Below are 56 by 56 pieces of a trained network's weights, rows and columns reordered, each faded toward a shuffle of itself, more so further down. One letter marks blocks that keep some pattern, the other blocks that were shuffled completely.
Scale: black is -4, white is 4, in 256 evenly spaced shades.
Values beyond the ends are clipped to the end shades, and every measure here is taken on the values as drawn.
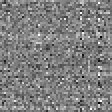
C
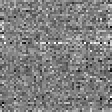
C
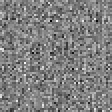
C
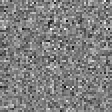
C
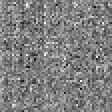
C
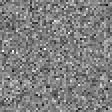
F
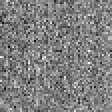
C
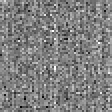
C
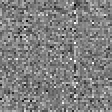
C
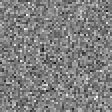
F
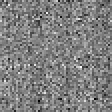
C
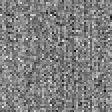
C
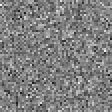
F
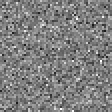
F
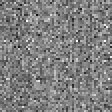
C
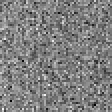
C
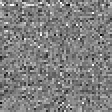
C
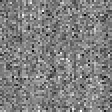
C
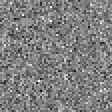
F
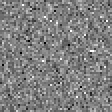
F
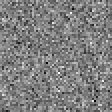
F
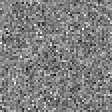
F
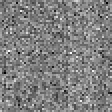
C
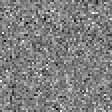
F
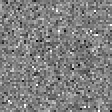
F
